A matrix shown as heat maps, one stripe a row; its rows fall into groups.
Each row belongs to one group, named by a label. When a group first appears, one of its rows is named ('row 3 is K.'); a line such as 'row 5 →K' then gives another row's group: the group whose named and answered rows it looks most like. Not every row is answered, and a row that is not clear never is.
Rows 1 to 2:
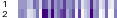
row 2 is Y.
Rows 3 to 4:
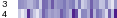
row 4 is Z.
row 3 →Y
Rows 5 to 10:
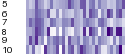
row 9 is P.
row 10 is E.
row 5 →Z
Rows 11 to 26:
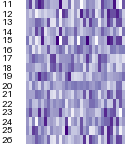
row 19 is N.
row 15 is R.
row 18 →Y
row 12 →R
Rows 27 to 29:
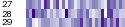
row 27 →E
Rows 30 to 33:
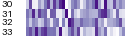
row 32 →E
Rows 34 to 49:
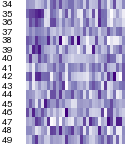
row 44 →Y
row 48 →Y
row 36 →P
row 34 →Y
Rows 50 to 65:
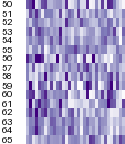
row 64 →P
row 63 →P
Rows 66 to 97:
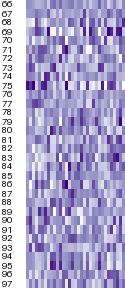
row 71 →N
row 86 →N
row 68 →Z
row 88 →Y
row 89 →N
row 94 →Y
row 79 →E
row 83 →R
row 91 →N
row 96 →R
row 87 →E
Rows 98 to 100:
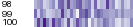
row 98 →Y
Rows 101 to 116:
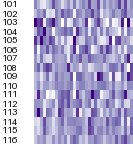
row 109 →Z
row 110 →Z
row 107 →E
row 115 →Z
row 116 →R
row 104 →P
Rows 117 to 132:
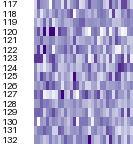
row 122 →P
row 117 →R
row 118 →Z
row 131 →P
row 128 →P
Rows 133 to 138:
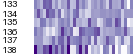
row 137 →Y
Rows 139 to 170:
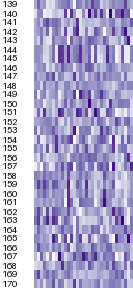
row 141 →N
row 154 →Z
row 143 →E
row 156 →E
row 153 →N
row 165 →E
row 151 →P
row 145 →Y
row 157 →Z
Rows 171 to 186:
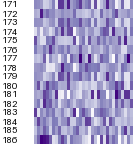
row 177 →E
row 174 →Z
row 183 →N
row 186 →P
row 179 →Y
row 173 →Y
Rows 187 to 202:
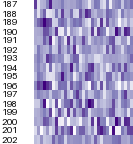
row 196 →P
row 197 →R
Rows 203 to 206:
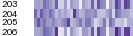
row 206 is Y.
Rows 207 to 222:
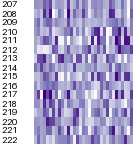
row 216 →N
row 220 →N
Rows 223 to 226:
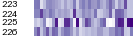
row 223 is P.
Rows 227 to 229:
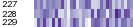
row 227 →N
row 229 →R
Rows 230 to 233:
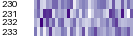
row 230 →Z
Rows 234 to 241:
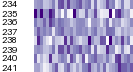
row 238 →R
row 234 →Y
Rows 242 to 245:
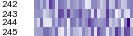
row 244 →E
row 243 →Y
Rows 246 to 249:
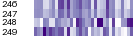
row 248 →Z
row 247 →Y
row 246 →Y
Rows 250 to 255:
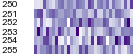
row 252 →E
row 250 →Z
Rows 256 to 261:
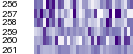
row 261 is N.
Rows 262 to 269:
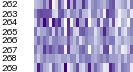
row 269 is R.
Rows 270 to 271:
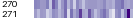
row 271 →E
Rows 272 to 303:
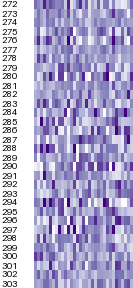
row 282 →E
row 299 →P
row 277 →Z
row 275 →Z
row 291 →P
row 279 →Y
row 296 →R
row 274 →N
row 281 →Z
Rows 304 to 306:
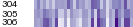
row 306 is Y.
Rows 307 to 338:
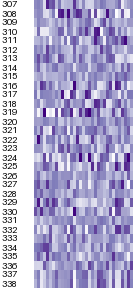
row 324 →E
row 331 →Z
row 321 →E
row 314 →Z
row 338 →Z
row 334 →P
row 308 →Y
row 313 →P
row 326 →Z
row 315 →R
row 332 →R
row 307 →N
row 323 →Y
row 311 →R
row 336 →Z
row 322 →N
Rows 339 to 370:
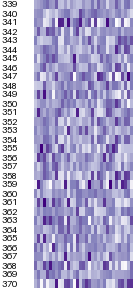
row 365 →P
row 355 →P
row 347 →Z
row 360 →E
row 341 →Y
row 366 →E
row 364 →Y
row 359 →R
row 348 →Z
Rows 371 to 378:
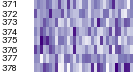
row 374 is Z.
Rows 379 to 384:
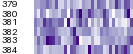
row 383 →N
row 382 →N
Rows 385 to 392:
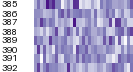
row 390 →P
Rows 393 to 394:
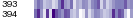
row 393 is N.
